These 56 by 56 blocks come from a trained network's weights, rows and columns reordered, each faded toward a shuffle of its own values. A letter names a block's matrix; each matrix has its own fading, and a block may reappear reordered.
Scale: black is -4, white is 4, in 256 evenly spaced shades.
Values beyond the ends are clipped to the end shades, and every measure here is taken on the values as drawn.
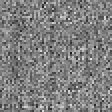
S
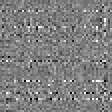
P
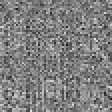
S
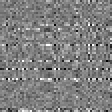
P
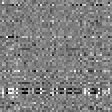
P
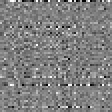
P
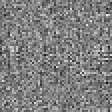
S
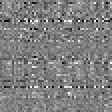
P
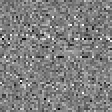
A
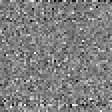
A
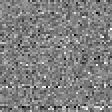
A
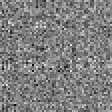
S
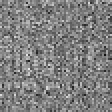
S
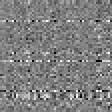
P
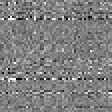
P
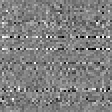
P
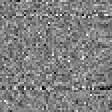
A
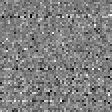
A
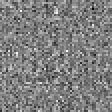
S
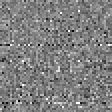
A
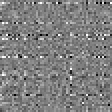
P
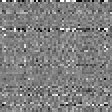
P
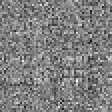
S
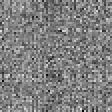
S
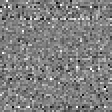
A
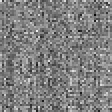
S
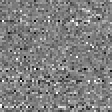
A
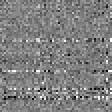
P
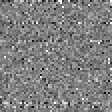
A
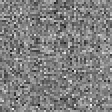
S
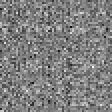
S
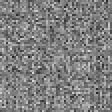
S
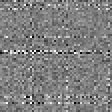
P
